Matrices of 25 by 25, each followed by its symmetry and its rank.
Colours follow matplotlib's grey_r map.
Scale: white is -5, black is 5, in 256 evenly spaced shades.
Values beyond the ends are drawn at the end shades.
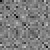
symmetric, rank five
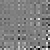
antisymmetric, rank two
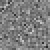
symmetric, full rank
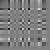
symmetric, rank one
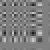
symmetric, rank one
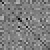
symmetric, rank five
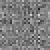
neither, rank five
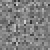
neither, rank five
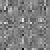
neither, rank three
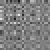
antisymmetric, rank two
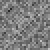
symmetric, full rank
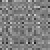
neither, rank three
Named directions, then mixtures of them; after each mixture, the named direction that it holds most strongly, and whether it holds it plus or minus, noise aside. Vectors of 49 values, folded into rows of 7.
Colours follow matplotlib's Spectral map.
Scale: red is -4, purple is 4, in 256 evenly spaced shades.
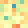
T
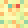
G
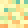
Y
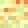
Y, minus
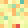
T, plus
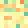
T, minus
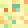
Y, minus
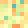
T, plus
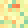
G, plus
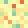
T, minus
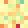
T, plus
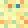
G, minus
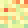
Y, minus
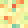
T, minus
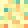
Y, plus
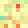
Y, plus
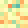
G, minus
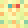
G, plus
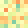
Y, minus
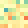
Y, plus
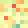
T, minus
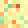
G, plus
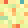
T, plus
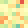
G, minus
